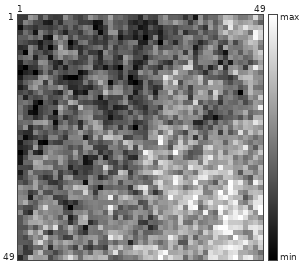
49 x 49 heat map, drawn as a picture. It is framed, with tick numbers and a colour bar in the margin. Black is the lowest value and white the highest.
Stripes: none. Slope: up to the bottom right. Odd rows or columns: none. Ninth with the highest average: bottom right. Mirror symmetry: none. Ninth with the lowest average: top left.
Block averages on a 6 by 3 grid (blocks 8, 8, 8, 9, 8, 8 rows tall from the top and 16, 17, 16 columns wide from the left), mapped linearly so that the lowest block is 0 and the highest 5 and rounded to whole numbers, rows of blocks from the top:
002 / 012 / 112 / 134 / 235 / 235
